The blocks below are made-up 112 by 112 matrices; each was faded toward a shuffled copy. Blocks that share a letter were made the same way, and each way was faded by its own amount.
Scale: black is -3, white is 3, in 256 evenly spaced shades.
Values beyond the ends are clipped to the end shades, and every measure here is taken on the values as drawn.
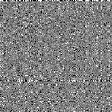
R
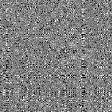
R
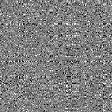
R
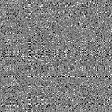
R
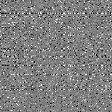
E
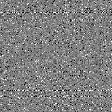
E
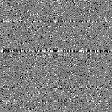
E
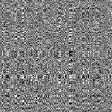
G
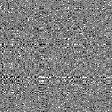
R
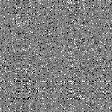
E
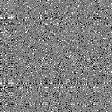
E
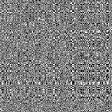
G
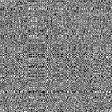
G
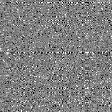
R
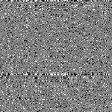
E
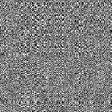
G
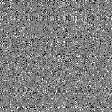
E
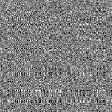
G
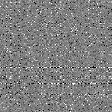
E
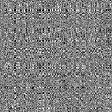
G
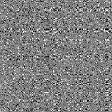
R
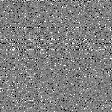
E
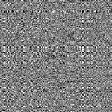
G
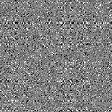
R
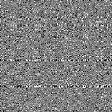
R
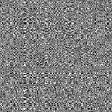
G
